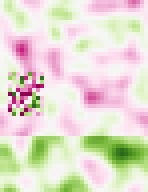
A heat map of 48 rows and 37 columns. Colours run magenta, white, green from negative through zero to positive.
No regular stripes run through it. Values change most from cell to cell in the middle left. The ninth with the highest average is the bottom right. Overall the values sit about 50% of the way up the scale. An odd patch, rougher than its surroundings, sits in the middle left. The field is mottled with small blotches. A horizontal seam about 70% of the way down splits the table, and the bottom part is higher.
